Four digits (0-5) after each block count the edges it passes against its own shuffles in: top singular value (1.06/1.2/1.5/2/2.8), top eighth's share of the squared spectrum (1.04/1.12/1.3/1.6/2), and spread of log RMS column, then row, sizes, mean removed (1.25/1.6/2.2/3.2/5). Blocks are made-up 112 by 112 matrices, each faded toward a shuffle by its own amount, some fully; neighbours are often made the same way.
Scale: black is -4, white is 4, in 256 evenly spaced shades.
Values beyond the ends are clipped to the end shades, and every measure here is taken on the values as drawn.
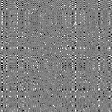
5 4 3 3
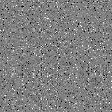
4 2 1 1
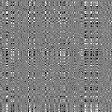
5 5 4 4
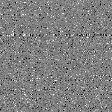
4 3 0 2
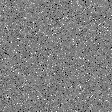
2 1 0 1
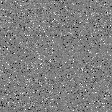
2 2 0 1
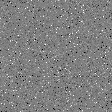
1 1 0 0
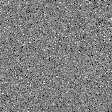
0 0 0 0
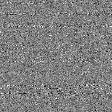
1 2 0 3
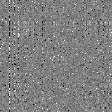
4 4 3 1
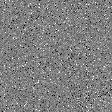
3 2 1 0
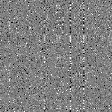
4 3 2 1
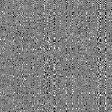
5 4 4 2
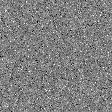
0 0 0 0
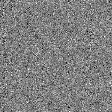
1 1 2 0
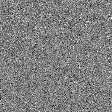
0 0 2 0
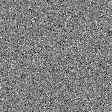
0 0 0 0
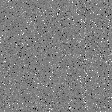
3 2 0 0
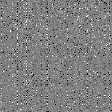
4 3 2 2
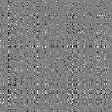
5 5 4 3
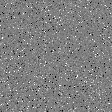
0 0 0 0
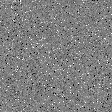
0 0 0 0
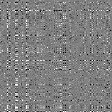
5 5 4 3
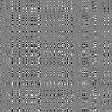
5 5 4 4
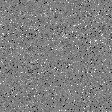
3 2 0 1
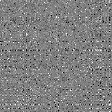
4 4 2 2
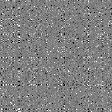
4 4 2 2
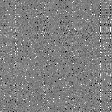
4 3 2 1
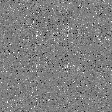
3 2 1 1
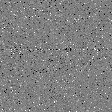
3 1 0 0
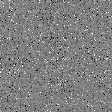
3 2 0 1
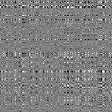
5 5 4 4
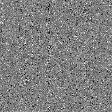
1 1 2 0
